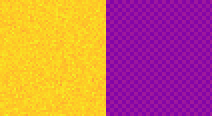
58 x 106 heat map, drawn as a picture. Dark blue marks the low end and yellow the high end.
The table splits into one row of 2 panels. Panel 1,1: very high, fine-grained, faint in contrast. Panel 1,2: low, checkered, faint in contrast.
